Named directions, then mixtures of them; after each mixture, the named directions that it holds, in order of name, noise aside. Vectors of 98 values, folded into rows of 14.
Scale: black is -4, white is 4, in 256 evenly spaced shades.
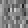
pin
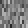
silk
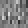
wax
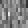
silk, wax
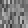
silk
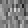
pin, wax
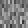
silk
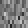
silk, wax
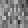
pin, wax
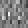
wax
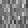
pin, silk, wax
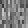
silk, wax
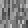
pin, silk, wax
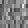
pin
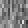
pin, silk, wax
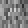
pin, wax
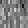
pin, silk, wax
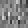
wax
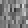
pin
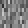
silk, wax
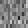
pin, silk, wax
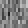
silk, wax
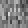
pin, wax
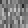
pin, silk, wax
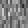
pin, silk, wax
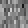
pin, silk, wax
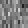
pin, silk, wax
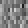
pin
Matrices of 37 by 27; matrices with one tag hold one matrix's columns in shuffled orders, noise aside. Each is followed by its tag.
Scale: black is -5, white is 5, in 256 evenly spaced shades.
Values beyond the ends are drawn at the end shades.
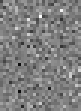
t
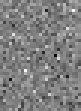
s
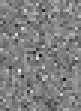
s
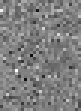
s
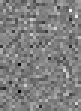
t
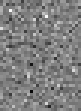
t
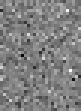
s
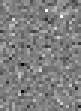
t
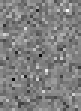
s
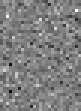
t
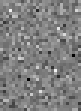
s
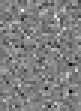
t
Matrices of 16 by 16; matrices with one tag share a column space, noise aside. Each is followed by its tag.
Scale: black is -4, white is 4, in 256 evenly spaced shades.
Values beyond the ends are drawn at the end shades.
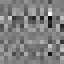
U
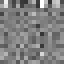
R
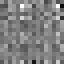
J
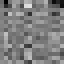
R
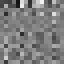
R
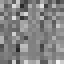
J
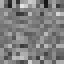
R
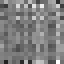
J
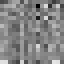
J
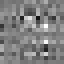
U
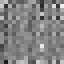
J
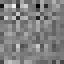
J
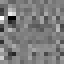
U
